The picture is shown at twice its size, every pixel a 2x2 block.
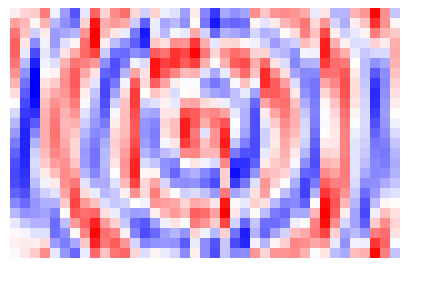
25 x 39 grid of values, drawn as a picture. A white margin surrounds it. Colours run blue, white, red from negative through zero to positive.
There is no overall slope. On average the colour sits 50% of the way up the scale. Rings spread out from the centre.
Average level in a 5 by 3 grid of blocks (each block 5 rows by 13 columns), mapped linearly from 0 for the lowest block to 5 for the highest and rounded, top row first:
325
253
232
211
304
